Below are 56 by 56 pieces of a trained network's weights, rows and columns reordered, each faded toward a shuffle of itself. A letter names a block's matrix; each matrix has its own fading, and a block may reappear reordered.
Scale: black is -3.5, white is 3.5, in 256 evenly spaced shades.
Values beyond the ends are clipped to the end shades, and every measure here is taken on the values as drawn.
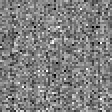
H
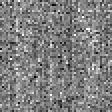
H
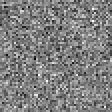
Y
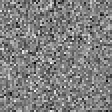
Y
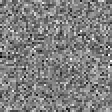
Y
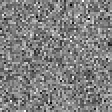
Y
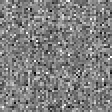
H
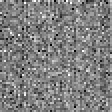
H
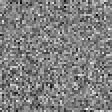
Y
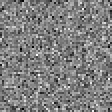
Y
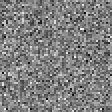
Y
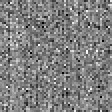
H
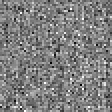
H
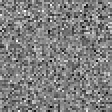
Y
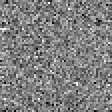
Y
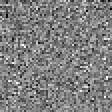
Y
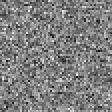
Y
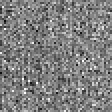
H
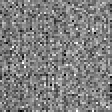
H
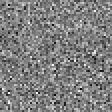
Y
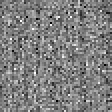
H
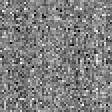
H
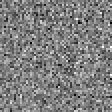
Y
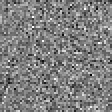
Y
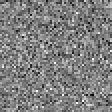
Y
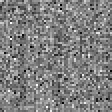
H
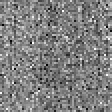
H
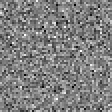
Y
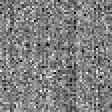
H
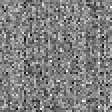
H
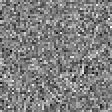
Y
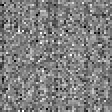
H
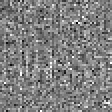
H
